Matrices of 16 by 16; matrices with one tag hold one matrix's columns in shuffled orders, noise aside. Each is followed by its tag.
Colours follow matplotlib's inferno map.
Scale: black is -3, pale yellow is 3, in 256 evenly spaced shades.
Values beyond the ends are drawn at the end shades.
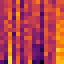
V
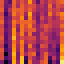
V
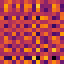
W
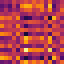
W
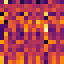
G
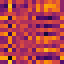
W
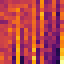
V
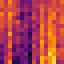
V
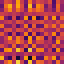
W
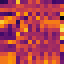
G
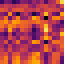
G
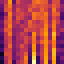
V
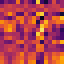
G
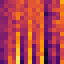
V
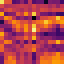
G
